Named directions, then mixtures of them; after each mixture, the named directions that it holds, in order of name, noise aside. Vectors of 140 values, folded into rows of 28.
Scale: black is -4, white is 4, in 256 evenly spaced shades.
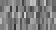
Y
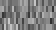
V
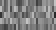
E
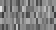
E, V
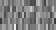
E, Y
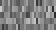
E, V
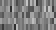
E, V, Y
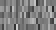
E, V, Y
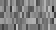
E, V, Y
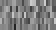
Y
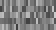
E, V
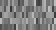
E, Y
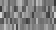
E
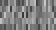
E, Y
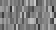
E, V, Y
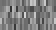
Y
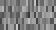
E, V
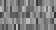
E, V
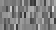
V, Y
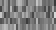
E
